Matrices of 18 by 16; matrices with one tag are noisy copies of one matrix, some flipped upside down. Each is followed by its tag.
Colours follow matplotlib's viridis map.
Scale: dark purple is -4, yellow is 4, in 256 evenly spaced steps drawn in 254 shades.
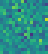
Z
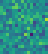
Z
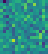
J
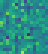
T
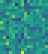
T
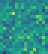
J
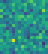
J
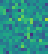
Z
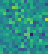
Z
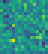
J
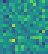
J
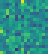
T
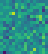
J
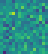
J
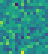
T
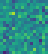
J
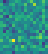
J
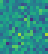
Z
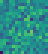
Z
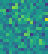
Z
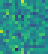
T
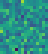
T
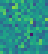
Z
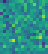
J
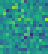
Z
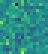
T
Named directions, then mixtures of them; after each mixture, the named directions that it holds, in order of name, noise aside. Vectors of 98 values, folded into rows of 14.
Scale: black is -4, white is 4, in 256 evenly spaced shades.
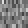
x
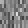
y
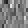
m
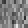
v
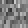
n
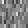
n, x, y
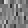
m, x, y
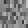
m, v, x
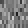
y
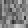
n, v, x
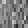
v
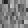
m, v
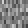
x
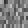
m, y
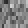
m, n, v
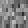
n, v, x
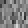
v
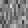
m, x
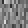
m, n, x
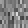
y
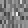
y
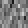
m, n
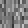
v, y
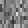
n, v, y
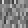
n, x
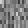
y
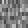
x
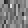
m, x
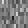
x, y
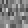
n, x
